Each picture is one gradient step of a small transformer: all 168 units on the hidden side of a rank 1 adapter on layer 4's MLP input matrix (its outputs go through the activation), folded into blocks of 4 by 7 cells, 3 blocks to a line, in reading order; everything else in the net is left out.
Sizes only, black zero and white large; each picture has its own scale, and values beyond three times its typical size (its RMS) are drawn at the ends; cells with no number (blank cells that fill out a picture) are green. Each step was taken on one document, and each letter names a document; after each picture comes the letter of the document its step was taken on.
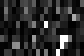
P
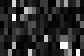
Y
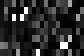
Y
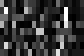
P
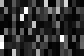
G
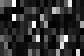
Y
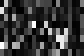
P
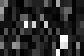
P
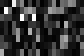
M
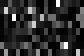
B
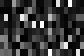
B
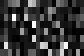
B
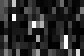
Y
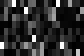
B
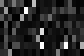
M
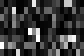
G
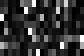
G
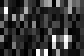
P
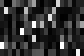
B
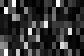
Y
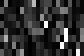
P
